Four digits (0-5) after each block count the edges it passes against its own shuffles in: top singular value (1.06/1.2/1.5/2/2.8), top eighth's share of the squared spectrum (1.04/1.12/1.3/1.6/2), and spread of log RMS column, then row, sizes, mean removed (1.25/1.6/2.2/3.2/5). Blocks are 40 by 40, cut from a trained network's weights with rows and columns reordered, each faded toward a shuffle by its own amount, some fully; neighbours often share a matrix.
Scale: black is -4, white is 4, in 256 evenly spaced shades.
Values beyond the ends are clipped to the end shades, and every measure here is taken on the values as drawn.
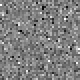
0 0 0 0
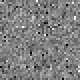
1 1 0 0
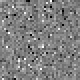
0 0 0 0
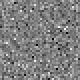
0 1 0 0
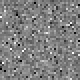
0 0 0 0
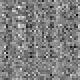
3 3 1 2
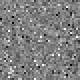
0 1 0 0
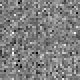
1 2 1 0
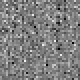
2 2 1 0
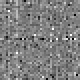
2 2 0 1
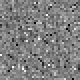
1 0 0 0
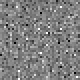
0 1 0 0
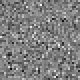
1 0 0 0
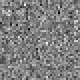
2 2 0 0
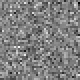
2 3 1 1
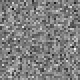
0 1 0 0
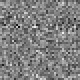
3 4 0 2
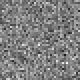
1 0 0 0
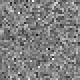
0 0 0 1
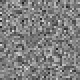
2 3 1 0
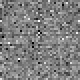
2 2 1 0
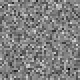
0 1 0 0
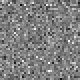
2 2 0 1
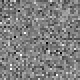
2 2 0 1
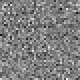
2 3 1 1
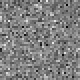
2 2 0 0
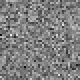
3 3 0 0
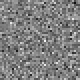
0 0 0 0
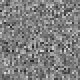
2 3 0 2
